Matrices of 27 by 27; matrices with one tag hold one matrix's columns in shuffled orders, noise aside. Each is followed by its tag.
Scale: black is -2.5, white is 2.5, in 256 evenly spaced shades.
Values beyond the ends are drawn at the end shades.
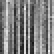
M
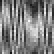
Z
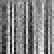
M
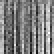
M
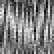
Z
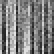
M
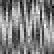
Z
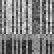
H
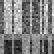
H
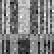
H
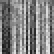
M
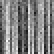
M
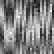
Z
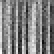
M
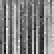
M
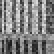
H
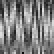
Z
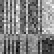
H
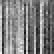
M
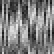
Z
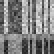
H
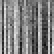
M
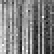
M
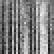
M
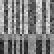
H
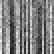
M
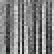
M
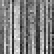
M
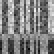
H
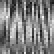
Z
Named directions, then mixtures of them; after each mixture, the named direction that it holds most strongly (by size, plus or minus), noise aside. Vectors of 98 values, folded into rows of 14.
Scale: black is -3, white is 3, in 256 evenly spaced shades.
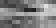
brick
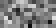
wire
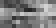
brick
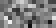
wire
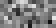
wire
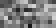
wire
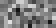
wire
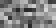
wire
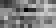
brick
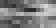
brick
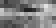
brick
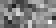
wire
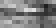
brick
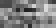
brick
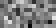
wire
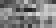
brick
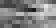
brick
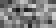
wire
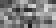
wire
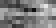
brick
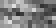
brick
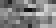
brick
